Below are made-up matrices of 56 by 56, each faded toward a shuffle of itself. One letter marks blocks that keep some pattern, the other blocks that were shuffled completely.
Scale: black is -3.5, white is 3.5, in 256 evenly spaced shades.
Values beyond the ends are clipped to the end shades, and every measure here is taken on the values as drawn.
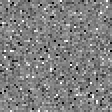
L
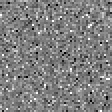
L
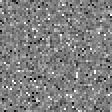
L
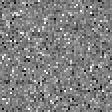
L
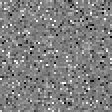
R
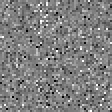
R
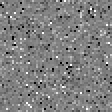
L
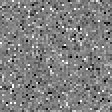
L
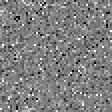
L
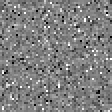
R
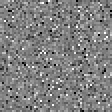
R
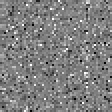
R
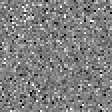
L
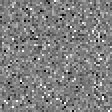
R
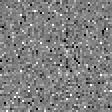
R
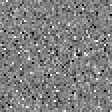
R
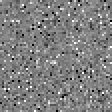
L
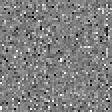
R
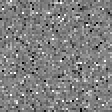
L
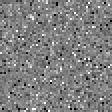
L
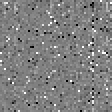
R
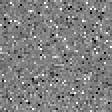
L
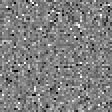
R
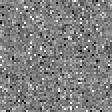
R
